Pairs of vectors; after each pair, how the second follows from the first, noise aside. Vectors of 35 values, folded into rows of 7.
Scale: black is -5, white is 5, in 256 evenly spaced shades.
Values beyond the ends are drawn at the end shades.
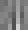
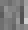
wrapped around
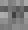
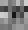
scaled up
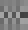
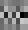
scaled up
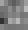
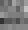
sign-scrambled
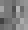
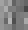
reversed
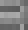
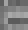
reversed
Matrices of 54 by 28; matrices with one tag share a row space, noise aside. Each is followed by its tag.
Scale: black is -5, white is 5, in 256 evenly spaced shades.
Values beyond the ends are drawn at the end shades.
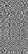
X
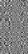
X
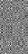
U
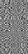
X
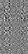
X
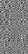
X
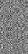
U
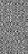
U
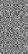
U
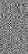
U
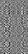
X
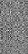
U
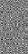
U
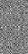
U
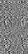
X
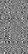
X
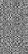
U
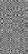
U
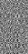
U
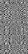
X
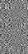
X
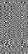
X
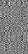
X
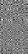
U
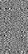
X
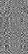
X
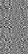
X
